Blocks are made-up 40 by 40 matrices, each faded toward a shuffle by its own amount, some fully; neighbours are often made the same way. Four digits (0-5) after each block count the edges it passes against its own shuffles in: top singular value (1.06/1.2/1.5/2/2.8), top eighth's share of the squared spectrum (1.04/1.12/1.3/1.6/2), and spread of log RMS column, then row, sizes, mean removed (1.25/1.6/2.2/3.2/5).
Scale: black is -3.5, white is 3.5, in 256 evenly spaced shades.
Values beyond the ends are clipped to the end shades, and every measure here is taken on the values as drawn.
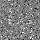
1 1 0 0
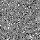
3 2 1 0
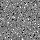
0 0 0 0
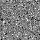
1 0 0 0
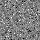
0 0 0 0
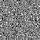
3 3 0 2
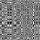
4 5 3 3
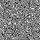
0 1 0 0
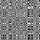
4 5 3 3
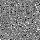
2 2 0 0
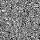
3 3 0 1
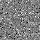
2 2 0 1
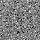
2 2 0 0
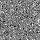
0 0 0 0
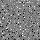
1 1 0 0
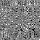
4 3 2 2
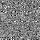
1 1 0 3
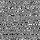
1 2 0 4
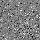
2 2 0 1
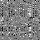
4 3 2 1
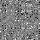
3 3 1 1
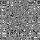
3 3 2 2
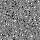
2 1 0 0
